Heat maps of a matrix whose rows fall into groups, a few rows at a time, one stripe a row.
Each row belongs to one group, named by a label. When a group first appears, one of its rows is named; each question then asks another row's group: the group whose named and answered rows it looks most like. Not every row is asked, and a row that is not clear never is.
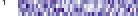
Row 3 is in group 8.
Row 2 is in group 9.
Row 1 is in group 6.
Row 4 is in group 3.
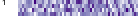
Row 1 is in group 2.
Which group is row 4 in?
6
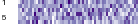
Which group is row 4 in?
2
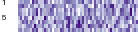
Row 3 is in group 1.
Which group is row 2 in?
6
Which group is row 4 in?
1
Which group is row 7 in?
2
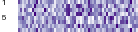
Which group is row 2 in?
2
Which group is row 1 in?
1
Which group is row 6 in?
6
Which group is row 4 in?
2
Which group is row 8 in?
1
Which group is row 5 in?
6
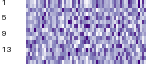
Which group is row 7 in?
2
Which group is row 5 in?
2
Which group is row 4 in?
1
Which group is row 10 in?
2
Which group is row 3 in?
8
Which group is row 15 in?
6
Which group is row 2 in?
1
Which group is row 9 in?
6
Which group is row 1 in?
1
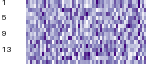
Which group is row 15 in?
8
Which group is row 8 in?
3
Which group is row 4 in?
2
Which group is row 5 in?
6
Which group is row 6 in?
1
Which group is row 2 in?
1
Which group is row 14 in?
2
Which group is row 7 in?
6
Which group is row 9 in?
1
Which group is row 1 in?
1
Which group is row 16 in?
3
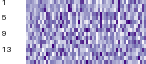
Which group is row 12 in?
9
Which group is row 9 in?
6
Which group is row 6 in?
6
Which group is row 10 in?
8
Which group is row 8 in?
2
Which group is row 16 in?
8
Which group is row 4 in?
3
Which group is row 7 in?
3
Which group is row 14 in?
3
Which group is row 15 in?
1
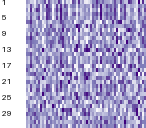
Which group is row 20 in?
2
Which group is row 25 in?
8
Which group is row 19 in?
8
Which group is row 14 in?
6
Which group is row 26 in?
1
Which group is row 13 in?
2
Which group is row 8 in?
6
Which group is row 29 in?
8
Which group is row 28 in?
8
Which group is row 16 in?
3
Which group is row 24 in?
2
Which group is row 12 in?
8
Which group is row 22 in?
3
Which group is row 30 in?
3
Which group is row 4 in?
3
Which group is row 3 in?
3
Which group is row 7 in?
8
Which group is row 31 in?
8
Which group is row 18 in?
1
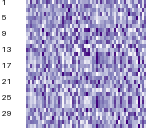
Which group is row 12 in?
6
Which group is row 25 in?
1
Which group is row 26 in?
1
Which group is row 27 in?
1
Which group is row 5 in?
8
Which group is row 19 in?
8
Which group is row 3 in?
9
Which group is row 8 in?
2
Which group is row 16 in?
1
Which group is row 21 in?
9
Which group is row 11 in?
2
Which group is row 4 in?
6
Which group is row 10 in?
8
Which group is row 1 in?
3
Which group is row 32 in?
1
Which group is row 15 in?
1
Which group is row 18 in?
1
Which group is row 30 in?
9
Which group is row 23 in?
9
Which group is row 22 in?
1
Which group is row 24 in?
2
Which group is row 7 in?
6
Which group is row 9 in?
3
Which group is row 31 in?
6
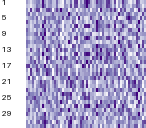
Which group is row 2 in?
2
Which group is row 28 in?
9
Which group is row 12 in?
1
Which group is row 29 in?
1
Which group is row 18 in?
3
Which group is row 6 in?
1
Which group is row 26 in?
3
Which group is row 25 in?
8
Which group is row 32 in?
9
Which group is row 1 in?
2
